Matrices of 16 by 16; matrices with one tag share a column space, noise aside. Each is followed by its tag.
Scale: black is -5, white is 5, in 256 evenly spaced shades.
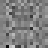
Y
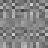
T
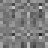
T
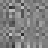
T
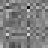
T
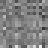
Y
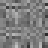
T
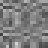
T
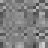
T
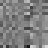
Y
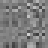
T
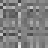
T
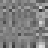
T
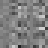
Y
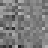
Y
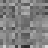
Y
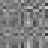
T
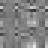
T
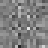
Y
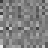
Y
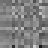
Y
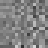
Y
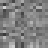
T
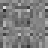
T
